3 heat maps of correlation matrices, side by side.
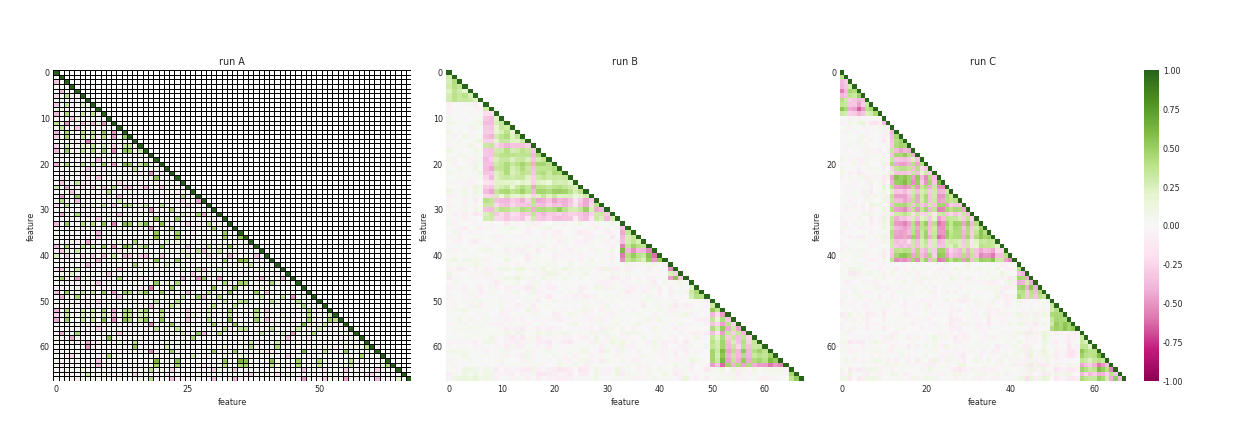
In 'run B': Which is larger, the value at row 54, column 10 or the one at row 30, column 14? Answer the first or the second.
the second
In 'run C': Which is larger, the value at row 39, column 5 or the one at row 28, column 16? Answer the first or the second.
the first
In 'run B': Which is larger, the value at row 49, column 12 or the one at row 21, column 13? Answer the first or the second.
the second
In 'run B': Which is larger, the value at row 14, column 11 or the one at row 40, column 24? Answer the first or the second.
the first
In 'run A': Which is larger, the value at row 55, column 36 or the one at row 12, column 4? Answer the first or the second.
the first
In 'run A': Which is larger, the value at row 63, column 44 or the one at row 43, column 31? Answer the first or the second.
the second
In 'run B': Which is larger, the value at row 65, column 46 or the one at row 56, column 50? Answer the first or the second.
the second
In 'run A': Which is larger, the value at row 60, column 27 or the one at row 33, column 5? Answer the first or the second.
the second
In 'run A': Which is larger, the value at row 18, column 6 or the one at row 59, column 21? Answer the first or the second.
the second
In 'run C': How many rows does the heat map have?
68
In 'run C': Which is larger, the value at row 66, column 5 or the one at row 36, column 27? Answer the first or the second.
the second
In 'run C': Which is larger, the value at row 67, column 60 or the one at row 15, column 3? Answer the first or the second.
the first
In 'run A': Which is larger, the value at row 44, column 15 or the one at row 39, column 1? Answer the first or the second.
the first
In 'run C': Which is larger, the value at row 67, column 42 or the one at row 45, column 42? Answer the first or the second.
the second
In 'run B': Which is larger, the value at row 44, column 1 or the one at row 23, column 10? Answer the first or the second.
the second
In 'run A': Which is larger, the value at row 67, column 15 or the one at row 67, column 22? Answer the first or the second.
the first
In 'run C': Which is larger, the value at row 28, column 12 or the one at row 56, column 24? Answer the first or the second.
the first
